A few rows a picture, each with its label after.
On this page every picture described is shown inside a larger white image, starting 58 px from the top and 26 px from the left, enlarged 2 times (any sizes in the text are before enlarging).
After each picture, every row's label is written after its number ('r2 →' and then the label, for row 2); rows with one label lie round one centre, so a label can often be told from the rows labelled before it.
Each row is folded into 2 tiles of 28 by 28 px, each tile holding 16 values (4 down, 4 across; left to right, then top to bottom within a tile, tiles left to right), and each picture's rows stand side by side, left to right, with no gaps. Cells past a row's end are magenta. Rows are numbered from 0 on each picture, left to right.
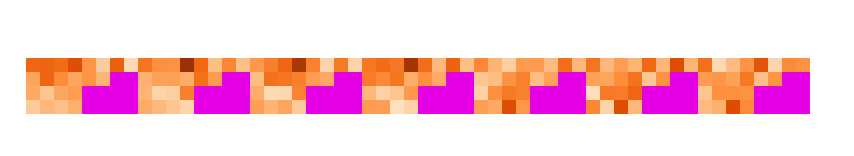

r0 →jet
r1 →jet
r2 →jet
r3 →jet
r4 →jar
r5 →jar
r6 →jar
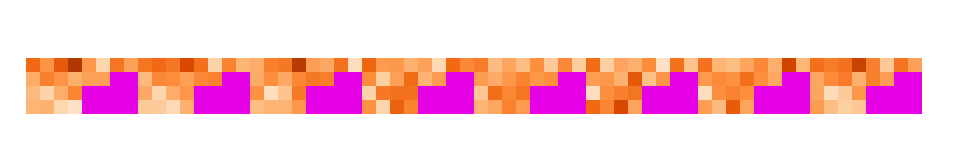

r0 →jet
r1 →jet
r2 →jet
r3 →jar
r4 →jar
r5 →jar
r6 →jar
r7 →jet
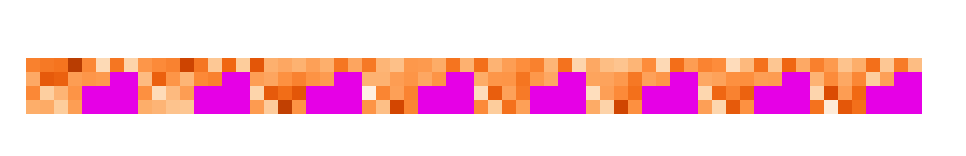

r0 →jet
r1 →jet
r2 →jar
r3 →jar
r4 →jar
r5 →jar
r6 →jar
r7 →jar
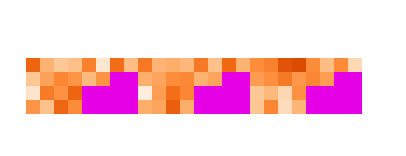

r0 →jar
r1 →jar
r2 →jet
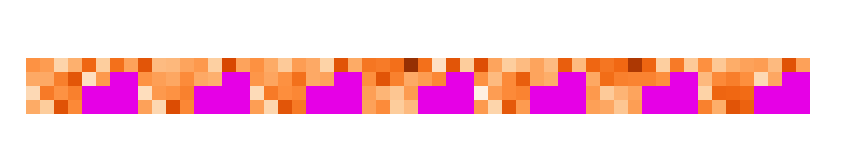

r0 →jar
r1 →jar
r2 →jar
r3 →jet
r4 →jar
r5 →jet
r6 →jar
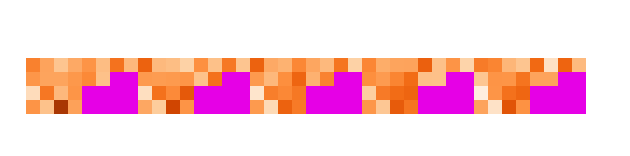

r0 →jar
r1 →jar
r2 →jar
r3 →jar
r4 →jar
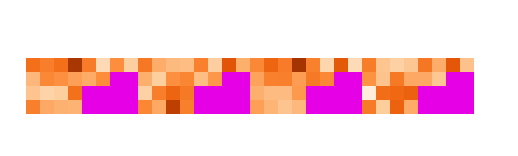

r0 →jet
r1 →jar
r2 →jet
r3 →jar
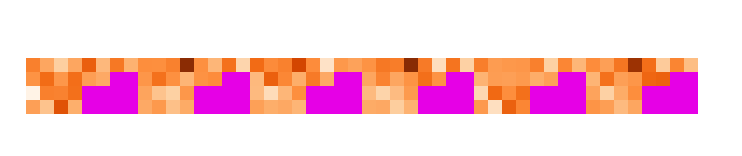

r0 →jar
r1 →jet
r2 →jet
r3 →jet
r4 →jar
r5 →jet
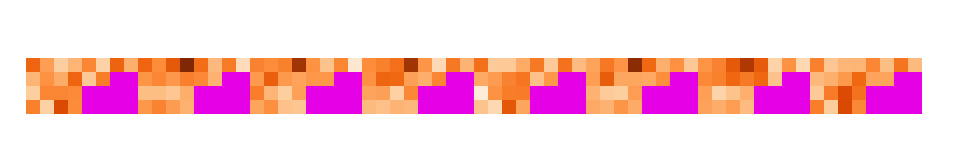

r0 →jar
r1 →jet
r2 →jet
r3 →jet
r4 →jar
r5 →jet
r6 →jet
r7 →jar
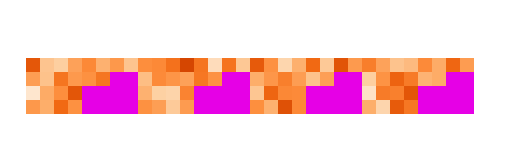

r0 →jar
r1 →jet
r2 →jar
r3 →jar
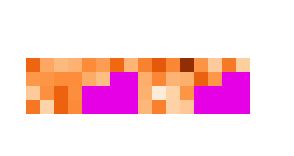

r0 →jar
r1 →jet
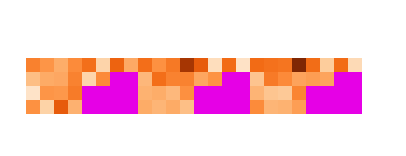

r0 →jar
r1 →jet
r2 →jet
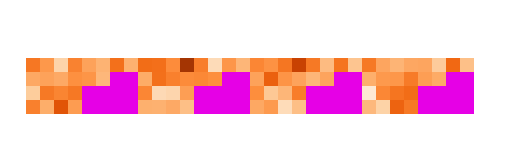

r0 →jar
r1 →jet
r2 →jet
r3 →jar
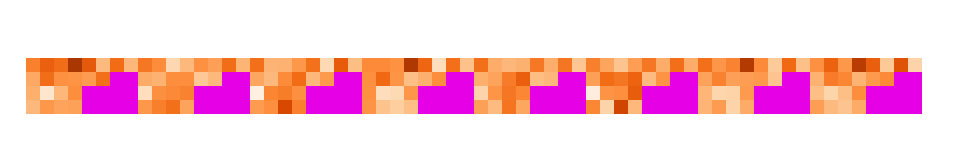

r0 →jet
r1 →jar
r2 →jar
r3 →jet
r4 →jar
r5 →jar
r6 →jet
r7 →jet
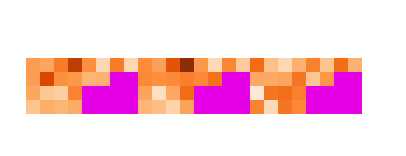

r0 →jet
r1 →jet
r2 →jar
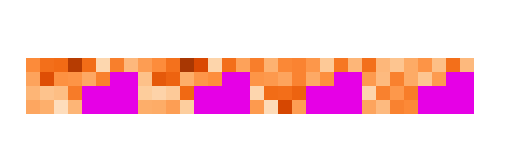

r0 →jet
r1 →jet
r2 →jar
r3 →jar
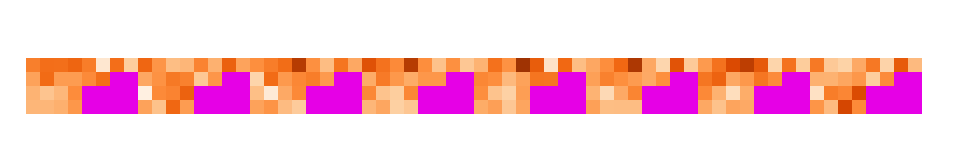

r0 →jet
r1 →jar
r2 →jet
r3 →jet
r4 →jet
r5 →jet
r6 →jet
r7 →jar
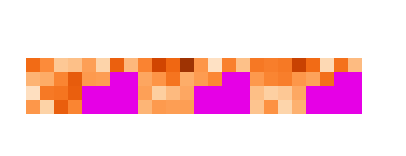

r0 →jar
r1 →jet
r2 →jet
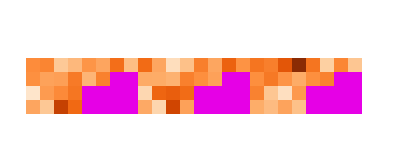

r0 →jar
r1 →jar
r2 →jet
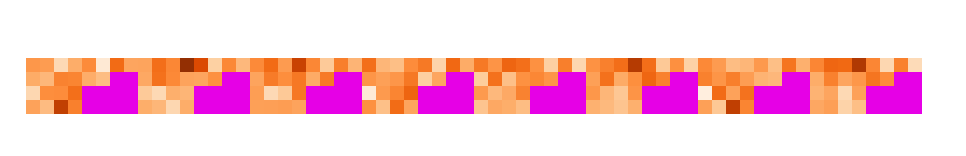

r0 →jar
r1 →jet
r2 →jet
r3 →jar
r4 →jet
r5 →jet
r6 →jar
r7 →jet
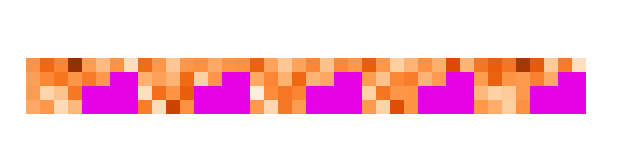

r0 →jet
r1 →jar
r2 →jar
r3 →jar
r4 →jet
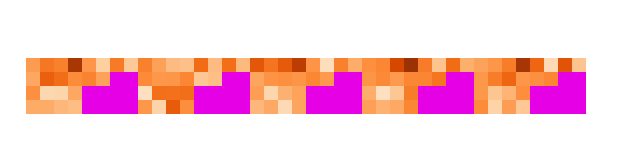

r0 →jet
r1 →jar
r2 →jet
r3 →jet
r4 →jet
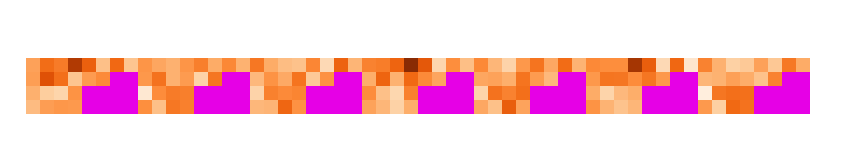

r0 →jet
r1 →jar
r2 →jar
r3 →jet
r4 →jar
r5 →jet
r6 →jar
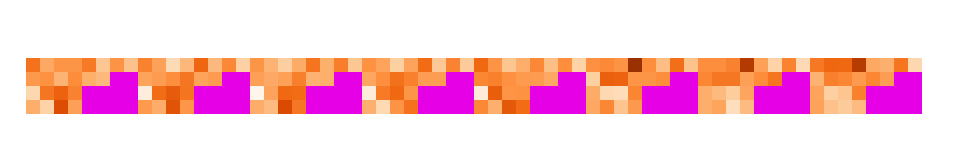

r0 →jar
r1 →jar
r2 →jar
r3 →jar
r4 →jar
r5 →jet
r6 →jet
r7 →jet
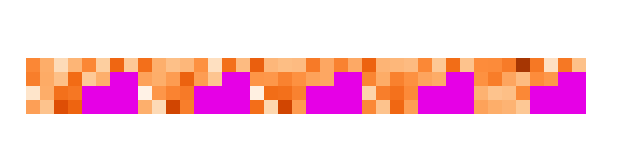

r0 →jar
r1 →jar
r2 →jar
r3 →jar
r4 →jet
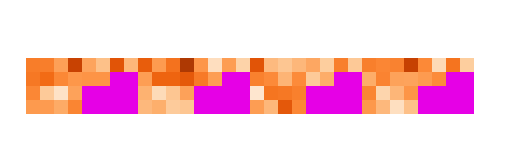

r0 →jet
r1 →jet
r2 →jar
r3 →jet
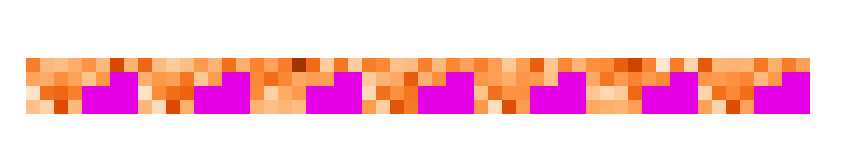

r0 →jar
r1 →jar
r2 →jet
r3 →jar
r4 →jar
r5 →jet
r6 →jar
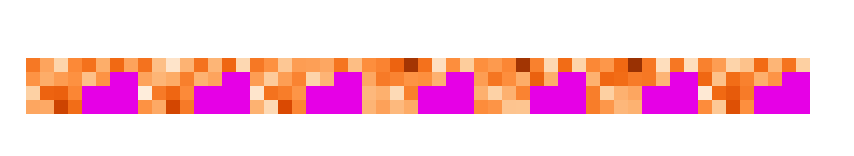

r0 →jar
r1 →jar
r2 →jar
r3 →jet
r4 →jet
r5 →jet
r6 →jar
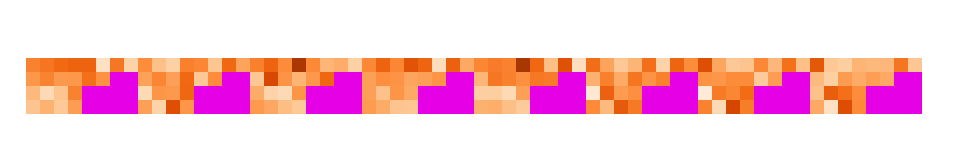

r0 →jet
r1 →jar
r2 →jet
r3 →jet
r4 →jet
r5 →jar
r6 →jar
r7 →jar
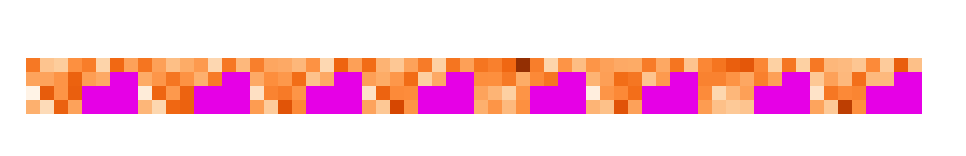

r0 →jar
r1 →jar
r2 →jar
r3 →jar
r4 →jet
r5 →jar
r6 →jet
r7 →jar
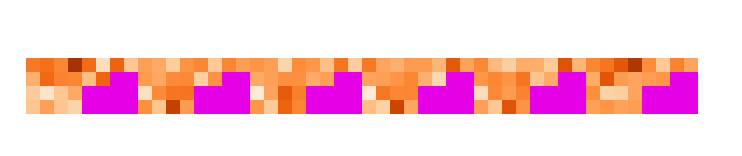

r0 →jet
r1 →jar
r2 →jar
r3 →jar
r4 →jar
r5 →jet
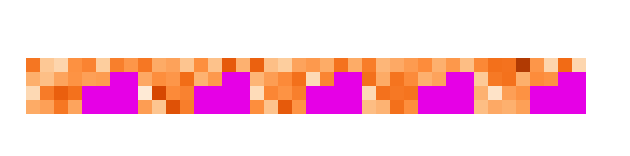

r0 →jar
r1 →jar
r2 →jar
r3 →jar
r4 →jet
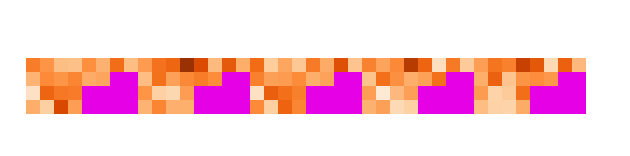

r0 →jar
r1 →jet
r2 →jar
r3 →jet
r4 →jet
